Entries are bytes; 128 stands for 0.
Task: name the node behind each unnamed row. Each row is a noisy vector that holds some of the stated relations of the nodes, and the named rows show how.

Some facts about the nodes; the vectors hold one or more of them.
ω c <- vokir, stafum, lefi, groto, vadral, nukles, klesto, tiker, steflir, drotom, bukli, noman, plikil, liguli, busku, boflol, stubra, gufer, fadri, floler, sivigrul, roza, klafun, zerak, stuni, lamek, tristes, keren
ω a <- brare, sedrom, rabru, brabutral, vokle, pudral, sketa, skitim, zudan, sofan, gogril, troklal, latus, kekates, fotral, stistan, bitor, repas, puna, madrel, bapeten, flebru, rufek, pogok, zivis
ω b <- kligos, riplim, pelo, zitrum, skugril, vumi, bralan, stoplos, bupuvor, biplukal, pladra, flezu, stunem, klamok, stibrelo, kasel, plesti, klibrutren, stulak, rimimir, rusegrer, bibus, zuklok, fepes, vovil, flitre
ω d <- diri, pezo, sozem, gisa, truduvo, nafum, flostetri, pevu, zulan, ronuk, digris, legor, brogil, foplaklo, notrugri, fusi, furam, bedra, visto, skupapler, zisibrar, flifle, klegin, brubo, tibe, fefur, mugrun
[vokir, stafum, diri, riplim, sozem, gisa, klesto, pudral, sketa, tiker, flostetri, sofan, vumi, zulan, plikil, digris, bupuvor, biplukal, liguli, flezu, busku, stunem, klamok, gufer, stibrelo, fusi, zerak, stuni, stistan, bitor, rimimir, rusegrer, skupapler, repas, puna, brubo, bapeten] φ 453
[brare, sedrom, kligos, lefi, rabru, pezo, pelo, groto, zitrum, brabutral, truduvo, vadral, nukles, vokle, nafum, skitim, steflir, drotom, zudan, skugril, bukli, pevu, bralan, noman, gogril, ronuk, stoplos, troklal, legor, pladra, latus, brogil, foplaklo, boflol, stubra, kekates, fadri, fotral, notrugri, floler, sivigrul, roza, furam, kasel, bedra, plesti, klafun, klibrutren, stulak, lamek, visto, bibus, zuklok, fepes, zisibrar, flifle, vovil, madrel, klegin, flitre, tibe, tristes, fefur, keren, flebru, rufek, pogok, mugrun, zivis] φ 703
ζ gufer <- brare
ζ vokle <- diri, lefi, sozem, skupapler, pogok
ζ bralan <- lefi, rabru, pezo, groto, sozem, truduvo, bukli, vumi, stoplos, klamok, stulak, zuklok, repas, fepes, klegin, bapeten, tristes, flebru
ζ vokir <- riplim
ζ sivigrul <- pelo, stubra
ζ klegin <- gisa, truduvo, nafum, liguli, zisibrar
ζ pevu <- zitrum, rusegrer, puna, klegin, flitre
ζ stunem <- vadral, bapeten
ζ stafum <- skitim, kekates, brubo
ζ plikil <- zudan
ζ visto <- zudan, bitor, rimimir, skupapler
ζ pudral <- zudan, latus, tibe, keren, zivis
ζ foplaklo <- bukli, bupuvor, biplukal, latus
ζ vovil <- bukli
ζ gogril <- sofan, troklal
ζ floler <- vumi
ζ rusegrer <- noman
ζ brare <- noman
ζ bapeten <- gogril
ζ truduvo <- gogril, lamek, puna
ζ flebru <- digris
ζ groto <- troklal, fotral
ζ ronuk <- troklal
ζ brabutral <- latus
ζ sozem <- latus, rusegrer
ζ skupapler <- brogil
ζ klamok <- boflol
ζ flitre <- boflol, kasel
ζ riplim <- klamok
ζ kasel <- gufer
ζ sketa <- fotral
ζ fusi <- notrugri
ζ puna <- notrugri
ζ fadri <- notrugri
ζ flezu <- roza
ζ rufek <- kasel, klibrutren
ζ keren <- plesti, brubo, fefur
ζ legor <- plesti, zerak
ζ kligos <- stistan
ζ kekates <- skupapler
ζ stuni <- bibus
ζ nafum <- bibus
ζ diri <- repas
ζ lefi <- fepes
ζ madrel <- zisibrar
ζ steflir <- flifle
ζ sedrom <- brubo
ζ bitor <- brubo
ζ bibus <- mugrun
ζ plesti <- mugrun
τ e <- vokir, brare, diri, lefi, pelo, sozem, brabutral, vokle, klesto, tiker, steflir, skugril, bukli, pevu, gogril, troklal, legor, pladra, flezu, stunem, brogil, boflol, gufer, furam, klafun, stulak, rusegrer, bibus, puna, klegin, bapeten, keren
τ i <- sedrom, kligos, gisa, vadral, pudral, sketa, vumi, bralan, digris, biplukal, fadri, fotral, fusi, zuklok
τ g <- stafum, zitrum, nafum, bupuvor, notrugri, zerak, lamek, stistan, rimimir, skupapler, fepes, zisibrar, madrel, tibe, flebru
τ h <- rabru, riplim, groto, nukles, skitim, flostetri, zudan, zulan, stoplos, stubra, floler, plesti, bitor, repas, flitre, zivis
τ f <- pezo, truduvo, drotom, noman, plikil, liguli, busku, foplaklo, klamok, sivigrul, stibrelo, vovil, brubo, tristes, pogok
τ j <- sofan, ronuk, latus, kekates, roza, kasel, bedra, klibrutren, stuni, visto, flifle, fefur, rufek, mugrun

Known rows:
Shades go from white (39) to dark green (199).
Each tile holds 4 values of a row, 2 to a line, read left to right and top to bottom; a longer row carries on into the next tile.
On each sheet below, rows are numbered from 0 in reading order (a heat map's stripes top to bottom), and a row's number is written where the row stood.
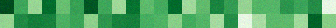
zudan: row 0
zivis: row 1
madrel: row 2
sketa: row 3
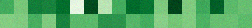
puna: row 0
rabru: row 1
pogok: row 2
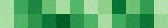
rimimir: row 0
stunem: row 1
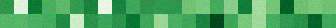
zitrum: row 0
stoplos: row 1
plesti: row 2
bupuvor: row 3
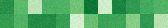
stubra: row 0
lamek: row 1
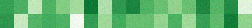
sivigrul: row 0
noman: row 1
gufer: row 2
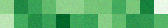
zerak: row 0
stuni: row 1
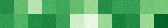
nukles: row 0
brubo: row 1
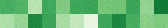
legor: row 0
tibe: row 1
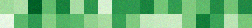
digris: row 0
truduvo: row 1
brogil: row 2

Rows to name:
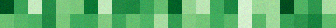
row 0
kekates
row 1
boflol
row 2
rufek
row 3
rusegrer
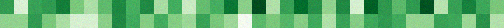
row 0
klegin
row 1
diri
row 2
pevu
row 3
gogril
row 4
stulak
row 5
flebru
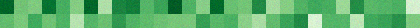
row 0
vokle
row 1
bukli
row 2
brabutral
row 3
mugrun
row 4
busku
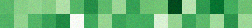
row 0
kligos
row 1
klafun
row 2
fotral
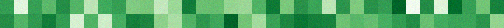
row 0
flitre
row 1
stibrelo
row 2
stafum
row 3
bitor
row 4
sofan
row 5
fepes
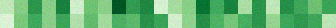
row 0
fusi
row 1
liguli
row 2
sozem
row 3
bibus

